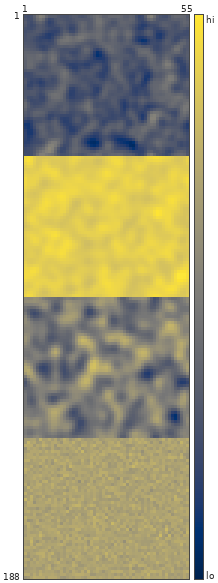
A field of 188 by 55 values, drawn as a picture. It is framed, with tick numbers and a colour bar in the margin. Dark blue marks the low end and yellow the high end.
The table splits into 4 rows of 1 panel. Panel 1,1: low, blotchy. Panel 2,1: very high, blotchy, faint in contrast. Panel 3,1: middling, blotchy, strong in contrast. Panel 4,1: high, fine-grained, faint in contrast.
